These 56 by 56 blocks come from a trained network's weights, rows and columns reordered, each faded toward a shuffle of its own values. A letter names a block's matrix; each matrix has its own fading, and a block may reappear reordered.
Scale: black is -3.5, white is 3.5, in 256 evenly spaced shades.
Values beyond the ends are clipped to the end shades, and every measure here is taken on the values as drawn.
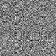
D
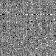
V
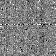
V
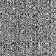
V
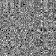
D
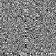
D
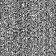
V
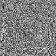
D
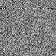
D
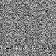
D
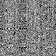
V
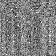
V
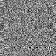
D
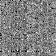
V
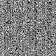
V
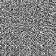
D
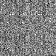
V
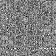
V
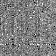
V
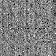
V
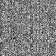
V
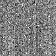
V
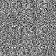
D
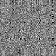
D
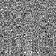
D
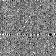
V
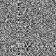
D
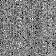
V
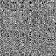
D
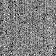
V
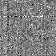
V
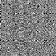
D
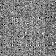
V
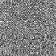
D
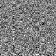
D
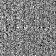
V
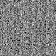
V
